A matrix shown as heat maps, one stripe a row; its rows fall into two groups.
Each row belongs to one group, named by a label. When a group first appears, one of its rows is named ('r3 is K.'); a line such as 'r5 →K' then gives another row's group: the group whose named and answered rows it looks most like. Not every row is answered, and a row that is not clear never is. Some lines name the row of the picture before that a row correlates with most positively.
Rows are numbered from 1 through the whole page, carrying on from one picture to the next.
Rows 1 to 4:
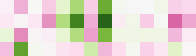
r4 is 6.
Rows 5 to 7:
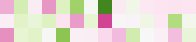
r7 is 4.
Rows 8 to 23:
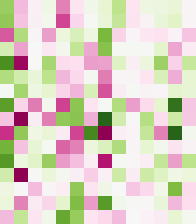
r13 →6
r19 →6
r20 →6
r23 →4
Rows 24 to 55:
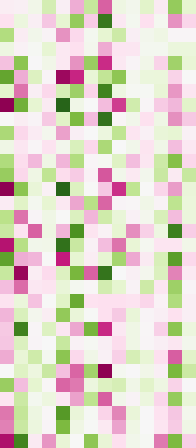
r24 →6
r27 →6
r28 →6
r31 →4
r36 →6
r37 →4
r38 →6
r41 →4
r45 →4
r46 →4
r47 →6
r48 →4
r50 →6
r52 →6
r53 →4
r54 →4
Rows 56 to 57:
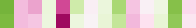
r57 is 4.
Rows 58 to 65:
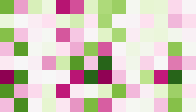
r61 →6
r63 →6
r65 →6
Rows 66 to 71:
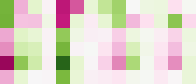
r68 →4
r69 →4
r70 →4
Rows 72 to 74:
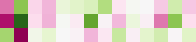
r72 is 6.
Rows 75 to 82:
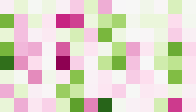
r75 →6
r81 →4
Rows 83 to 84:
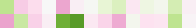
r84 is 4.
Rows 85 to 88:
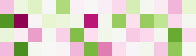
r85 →4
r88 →6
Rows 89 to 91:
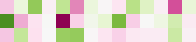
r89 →4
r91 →4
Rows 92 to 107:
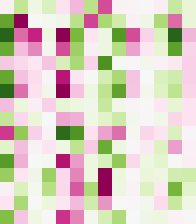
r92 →6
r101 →4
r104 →6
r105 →6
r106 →6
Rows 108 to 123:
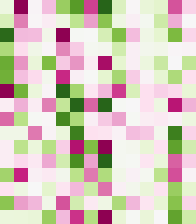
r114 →4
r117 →4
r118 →6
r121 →6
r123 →6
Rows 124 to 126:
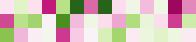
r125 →4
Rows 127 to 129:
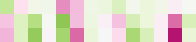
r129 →4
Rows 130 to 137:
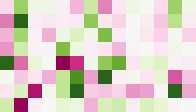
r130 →6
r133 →4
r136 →4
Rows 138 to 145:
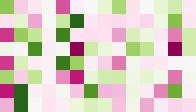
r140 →4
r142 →4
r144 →6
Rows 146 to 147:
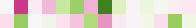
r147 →6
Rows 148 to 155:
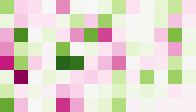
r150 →6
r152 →4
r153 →6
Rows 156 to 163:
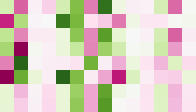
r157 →4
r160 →6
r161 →4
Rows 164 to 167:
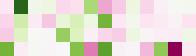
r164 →6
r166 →4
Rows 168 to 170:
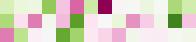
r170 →4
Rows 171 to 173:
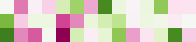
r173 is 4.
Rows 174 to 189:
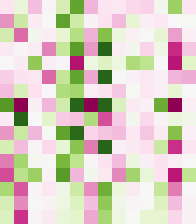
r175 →4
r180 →4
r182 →6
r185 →4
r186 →4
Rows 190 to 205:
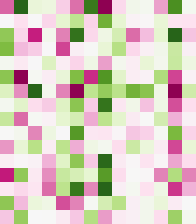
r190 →6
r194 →6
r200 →4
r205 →6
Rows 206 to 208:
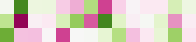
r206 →6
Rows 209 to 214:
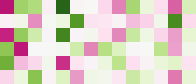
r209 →4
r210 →4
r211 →4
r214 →4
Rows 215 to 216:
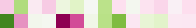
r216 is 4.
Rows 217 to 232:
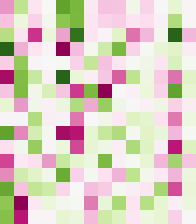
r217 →4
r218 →4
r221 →6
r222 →4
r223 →6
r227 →4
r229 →4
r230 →6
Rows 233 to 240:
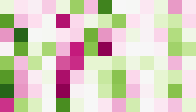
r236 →6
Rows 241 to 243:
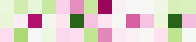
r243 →6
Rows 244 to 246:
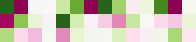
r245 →4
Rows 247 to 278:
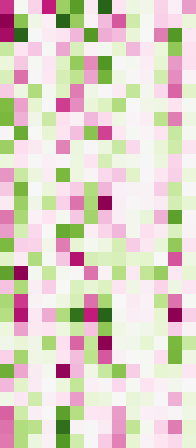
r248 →4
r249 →6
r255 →6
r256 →6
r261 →6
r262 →6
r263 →4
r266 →6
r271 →6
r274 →4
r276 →4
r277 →4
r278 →4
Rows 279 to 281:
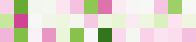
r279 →6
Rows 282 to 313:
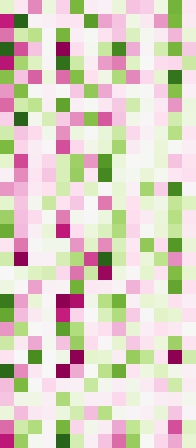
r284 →4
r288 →6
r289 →4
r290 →6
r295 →6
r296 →6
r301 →6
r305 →4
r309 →6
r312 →4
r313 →4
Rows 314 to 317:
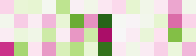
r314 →4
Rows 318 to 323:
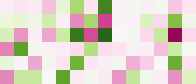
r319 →6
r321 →6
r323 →4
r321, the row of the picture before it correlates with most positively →316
